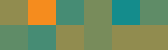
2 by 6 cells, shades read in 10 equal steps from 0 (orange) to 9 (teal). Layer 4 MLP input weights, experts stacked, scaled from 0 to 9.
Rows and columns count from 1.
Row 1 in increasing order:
0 4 5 6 7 9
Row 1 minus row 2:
-2 -7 3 0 5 2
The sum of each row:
31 30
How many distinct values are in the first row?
6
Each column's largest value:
6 7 7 5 9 6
